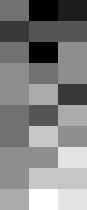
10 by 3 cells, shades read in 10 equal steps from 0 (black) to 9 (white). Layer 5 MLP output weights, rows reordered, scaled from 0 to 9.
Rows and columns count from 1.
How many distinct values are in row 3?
3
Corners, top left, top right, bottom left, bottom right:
4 1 6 8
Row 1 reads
4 0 1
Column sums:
44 44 50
